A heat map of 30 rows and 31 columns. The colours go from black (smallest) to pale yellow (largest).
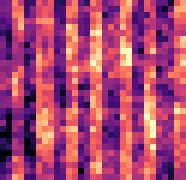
Grain: streaks running down. Ninth with the lowest average: bottom left. Average level on the scale: 50%. Stripes: upright, repeating 7 times.
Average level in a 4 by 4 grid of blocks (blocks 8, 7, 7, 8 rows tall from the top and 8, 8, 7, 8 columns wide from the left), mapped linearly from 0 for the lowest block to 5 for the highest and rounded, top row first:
2 3 4 2
2 3 5 3
1 3 2 5
0 3 4 3
